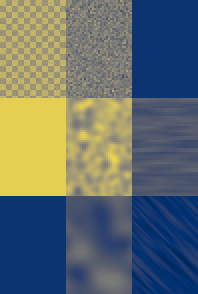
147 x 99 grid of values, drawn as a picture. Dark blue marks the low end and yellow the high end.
It is made of 3 by 3 panels. Panel 1,1: high, checkered. Panel 1,2: middling, fine-grained. Panel 1,3: very low, flat. Panel 2,1: very high, flat. Panel 2,2: high, blotchy. Panel 2,3: low, streaked across, faint in contrast. Panel 3,1: very low, flat. Panel 3,2: low, smooth. Panel 3,3: very low, slanting down to the right, faint in contrast.
